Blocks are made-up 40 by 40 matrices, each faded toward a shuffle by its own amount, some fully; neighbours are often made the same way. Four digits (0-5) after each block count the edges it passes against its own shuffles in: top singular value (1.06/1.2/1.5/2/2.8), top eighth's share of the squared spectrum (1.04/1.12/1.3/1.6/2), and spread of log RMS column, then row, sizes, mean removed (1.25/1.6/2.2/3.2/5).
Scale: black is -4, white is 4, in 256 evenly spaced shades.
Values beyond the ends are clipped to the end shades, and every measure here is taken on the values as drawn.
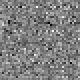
1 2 0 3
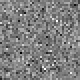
0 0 0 0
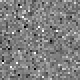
0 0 0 0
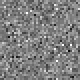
0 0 0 0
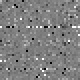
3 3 0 1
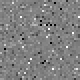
1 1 0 0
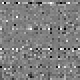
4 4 1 3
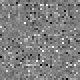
3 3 0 2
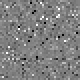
1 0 0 0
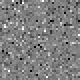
0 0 0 0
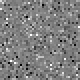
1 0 0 0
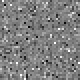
1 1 0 0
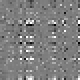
4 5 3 3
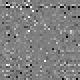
4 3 1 1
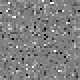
2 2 0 0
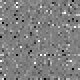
2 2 1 1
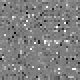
2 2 0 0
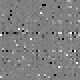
3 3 0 1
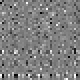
4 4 2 2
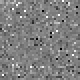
0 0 0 0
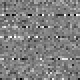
2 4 0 3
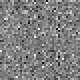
3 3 1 1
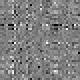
4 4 2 2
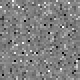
1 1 0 0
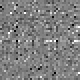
3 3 0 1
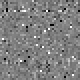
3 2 0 0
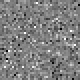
1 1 0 0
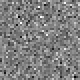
1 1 0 0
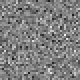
2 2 0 0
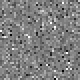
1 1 0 0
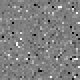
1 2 0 0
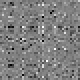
4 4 2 2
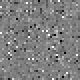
2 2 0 1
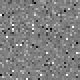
1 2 0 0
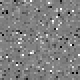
0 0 0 0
